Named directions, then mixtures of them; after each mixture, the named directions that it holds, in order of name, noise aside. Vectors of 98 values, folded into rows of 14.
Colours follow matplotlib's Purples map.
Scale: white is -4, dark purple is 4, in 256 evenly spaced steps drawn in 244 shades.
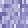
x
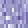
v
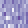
v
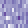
v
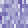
x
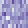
v, x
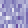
v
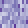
x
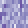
x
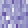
v, x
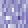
v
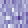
v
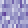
v, x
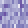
x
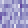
x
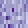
v
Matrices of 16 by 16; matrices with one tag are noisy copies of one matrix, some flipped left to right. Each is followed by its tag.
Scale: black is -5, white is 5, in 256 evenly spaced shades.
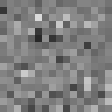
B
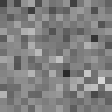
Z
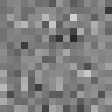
B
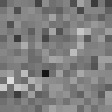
Z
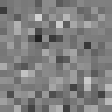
B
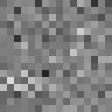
Z
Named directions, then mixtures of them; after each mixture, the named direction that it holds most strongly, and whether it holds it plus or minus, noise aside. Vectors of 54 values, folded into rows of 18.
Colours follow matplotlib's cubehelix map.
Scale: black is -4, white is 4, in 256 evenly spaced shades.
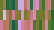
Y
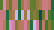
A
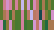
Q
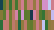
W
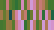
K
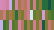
W, minus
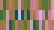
A, minus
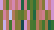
K, minus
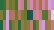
W, plus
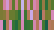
Q, plus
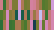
A, minus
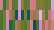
A, minus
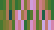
K, plus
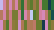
W, minus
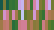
Y, plus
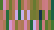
A, plus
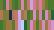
K, plus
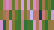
Q, plus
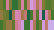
K, plus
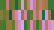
K, plus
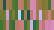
A, minus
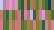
W, minus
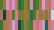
Y, minus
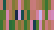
A, minus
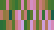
K, plus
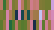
A, minus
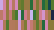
W, minus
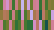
Q, plus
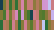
W, plus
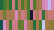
W, plus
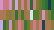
W, minus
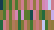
W, plus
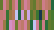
A, plus
